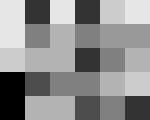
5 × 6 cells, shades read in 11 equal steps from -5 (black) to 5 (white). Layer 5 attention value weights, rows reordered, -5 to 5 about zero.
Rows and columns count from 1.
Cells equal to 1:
2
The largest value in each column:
4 2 4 0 3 4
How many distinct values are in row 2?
4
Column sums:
1 -1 10 -8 6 7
